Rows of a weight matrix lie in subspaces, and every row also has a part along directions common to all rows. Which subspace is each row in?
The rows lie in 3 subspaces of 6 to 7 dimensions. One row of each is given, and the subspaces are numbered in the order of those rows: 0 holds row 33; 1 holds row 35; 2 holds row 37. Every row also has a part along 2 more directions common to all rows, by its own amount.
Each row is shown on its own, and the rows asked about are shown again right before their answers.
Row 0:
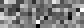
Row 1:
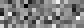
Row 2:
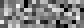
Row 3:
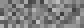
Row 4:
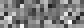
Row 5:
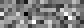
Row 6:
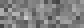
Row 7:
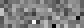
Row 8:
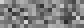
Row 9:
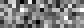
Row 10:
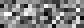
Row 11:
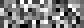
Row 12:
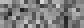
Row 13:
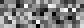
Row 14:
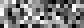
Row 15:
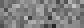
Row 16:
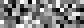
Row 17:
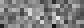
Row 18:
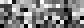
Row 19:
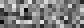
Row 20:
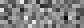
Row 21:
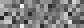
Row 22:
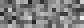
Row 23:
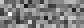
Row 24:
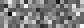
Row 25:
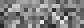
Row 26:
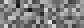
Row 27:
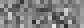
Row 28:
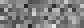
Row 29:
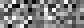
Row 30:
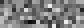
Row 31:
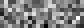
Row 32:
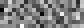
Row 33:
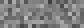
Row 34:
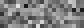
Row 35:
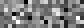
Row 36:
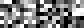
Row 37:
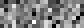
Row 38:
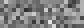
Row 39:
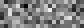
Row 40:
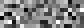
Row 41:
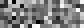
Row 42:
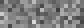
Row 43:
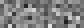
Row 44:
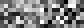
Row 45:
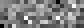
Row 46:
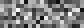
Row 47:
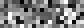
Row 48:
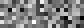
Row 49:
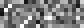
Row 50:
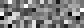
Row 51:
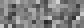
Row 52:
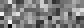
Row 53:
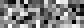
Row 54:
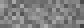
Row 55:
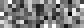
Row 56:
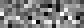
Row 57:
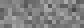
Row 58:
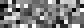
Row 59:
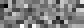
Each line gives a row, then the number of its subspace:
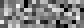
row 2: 1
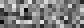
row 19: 1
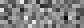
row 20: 1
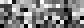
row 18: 1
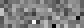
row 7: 2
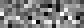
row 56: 1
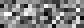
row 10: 1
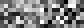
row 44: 2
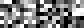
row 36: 1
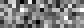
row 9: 1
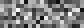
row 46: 0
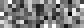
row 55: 0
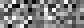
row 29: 0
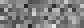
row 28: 2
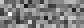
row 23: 2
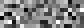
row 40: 2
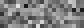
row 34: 2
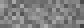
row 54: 0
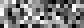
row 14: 0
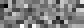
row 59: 0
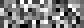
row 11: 2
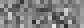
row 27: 2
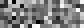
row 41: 0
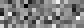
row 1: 0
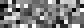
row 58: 0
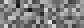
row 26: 2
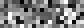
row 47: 2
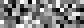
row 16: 1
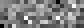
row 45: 2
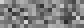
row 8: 1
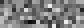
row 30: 1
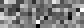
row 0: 0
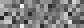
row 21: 2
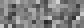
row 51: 2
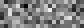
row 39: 0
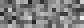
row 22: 1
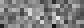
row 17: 0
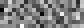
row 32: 0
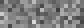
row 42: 1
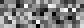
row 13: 2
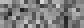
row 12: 1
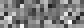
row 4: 2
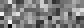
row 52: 1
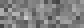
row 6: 1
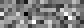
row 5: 1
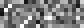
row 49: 0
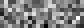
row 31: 2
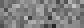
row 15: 0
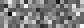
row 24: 0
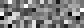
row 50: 0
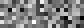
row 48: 1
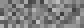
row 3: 0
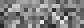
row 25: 1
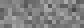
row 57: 0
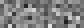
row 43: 1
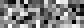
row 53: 2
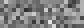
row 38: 2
